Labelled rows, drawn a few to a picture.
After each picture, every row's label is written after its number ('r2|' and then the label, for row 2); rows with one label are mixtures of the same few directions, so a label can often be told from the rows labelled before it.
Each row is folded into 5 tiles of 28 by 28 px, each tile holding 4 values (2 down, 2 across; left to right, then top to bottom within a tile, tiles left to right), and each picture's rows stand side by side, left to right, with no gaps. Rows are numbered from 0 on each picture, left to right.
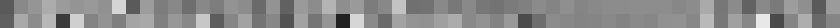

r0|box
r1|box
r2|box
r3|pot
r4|pot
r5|box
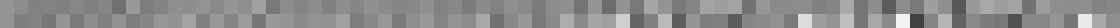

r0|box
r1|box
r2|box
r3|box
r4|box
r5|pot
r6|box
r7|pot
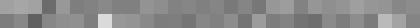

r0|pot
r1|box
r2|pot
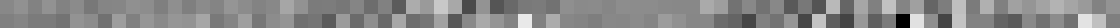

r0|box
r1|box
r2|box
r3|pot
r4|pot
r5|box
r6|box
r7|pot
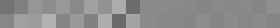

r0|box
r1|box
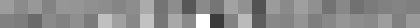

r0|pot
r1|box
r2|pot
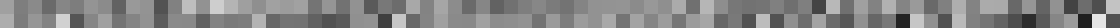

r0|box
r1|pot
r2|box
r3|pot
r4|box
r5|box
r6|box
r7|box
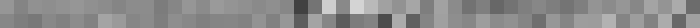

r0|pot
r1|pot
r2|pot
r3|pot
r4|box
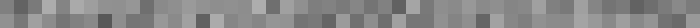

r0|pot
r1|box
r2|box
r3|box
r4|pot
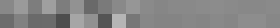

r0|box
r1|pot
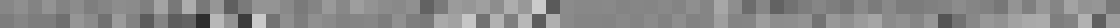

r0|box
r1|box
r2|pot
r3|box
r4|box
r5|pot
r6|pot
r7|box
